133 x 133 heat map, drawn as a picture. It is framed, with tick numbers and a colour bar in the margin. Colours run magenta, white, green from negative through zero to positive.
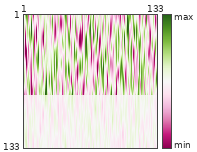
Neither half mirrors the other. The grain runs up and down. A horizontal seam about 60% of the way down splits the table, and the bottom part is calmer. On average the colour sits 50% of the way up the scale.
